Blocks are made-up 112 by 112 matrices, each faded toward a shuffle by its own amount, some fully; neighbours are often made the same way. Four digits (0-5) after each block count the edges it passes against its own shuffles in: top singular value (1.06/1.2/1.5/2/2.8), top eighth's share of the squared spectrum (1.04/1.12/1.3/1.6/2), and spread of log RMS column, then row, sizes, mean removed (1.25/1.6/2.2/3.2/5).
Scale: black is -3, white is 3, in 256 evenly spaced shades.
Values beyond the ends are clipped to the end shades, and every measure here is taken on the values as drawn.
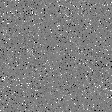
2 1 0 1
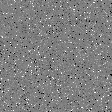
0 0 0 0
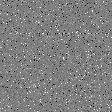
3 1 0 0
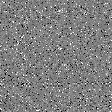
3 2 1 1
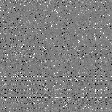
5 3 2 2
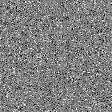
2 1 0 0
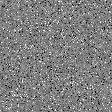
0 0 0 0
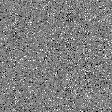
3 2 1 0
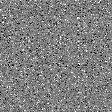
3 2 1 0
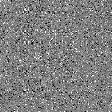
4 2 2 1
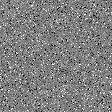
0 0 0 0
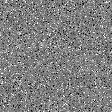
2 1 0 0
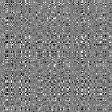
5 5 4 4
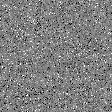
2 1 0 0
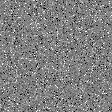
1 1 1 0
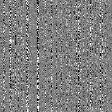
3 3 4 0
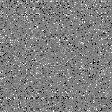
4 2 1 1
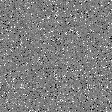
2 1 0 0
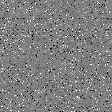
4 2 0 1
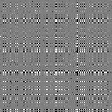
5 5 4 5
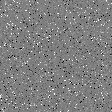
0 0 0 0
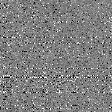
2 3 2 3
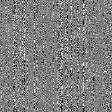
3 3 4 0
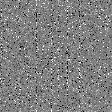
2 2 2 0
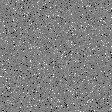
0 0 0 0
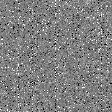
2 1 2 0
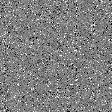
1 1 2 0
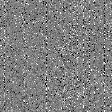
2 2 3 0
